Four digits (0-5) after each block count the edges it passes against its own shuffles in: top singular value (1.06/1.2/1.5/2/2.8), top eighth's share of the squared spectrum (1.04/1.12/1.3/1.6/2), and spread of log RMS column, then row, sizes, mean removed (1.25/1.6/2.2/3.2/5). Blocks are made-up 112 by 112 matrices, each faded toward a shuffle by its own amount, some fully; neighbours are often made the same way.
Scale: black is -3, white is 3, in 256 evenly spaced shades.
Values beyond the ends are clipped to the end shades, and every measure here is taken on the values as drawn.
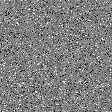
1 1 0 0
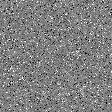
1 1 0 0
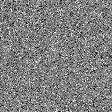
3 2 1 0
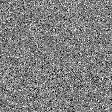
0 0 0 2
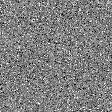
0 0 0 0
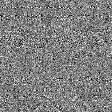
1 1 0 3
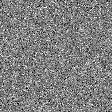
0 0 0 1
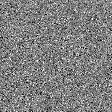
0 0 0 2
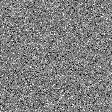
0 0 0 1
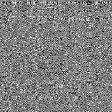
4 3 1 3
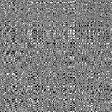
5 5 3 4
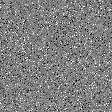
0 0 0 0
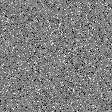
0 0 0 0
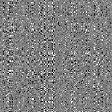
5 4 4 3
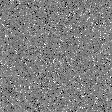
0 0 0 0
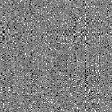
4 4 3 2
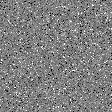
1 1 0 0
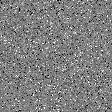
0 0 0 0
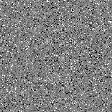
3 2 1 1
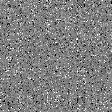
3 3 2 1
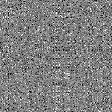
4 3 2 1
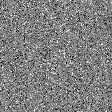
2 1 0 0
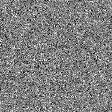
0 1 0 2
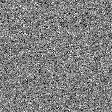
0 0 0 1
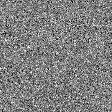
0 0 0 2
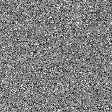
0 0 0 2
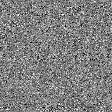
0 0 0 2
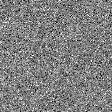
0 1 0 2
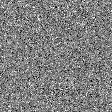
0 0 0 1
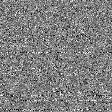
1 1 0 3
